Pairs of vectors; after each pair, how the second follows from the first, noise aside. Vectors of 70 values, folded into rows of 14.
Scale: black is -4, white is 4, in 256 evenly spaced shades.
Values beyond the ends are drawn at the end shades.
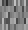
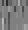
partly zeroed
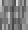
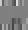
partly zeroed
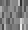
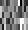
scaled up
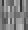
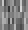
negated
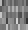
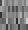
negated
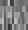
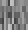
negated
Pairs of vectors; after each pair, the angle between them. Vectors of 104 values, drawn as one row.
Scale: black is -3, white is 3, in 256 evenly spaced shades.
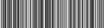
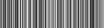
partly aligned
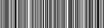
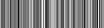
orthogonal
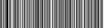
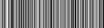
nearly opposite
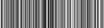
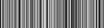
nearly opposite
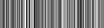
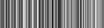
partly aligned
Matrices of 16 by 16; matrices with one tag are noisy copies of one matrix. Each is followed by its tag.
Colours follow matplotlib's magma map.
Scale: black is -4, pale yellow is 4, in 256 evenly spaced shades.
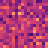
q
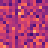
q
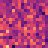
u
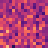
u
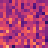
u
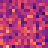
u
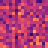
q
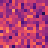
u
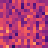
u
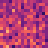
u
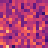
u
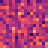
q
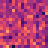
u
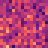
u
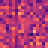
q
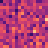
q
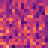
u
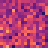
u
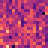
u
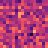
q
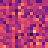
q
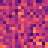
q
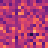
q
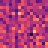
q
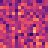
q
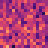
u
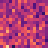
u
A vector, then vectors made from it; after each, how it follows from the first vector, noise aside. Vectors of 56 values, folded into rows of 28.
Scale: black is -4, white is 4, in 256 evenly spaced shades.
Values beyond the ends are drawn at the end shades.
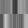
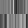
sign-scrambled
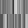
sign-scrambled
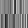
sign-scrambled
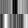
scaled up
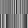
sign-scrambled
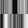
scaled up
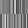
sign-scrambled
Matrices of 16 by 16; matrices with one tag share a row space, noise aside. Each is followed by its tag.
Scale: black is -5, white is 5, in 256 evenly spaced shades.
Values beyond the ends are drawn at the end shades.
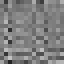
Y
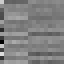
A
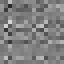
Y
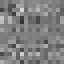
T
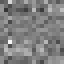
Y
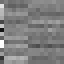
A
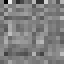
Y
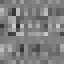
T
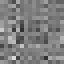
T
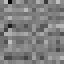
Y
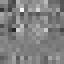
T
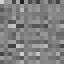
T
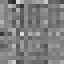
T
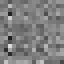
Y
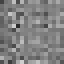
T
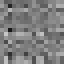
Y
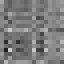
Y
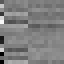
A
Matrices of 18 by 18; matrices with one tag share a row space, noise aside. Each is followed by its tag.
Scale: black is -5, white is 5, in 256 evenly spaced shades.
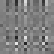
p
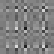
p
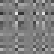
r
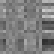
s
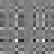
r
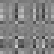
r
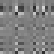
r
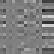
s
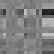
s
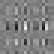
p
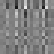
p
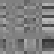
s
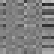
s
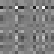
r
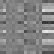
s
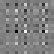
p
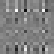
p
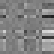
s
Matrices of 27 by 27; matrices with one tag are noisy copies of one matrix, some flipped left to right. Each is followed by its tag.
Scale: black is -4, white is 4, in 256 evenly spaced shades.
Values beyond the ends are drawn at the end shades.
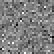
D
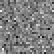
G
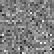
D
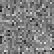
D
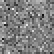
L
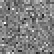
L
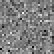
D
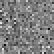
G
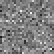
D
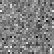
G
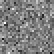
L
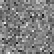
L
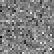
D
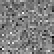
D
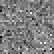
D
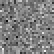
G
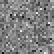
L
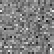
G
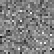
D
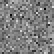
L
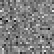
G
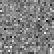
G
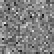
L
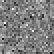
L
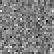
G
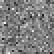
L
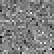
D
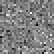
D
